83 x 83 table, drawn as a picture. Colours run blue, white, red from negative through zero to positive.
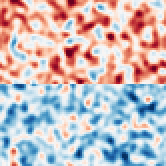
Seam: horizontal, 50% of the way down, the top part higher. Grain: blotchy. Ninth with the lowest average: bottom right.
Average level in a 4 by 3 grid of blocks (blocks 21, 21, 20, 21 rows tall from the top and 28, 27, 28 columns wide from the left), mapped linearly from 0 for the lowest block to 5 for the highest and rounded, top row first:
5 5 5 / 4 5 5 / 0 1 0 / 1 1 0
